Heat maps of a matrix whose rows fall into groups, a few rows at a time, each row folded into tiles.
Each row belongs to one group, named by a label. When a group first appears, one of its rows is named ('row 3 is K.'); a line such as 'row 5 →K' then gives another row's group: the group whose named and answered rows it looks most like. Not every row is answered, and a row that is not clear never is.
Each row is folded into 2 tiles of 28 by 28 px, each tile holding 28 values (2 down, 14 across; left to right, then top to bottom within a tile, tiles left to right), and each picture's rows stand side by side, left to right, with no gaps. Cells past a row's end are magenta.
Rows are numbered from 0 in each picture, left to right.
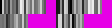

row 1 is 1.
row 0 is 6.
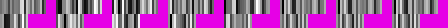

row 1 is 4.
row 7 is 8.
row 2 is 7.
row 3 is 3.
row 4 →1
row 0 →6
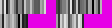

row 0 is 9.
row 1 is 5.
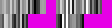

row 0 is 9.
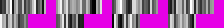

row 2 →4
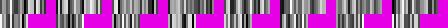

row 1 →1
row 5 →4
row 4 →7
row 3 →3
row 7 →5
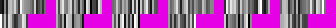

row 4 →3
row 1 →9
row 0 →5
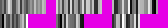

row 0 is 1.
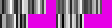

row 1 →4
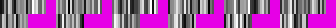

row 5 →5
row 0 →1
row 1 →9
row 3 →3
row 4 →4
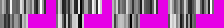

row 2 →9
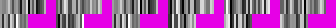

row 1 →1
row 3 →1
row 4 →7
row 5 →6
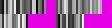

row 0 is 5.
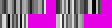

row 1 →5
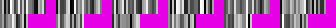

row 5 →4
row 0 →6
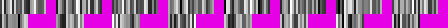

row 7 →5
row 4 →6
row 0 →1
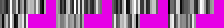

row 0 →3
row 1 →6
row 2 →6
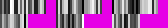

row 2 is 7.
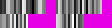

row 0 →4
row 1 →7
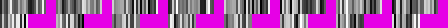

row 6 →9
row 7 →3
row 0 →4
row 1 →7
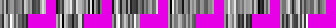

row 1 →5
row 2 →3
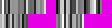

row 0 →7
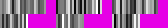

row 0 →8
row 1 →3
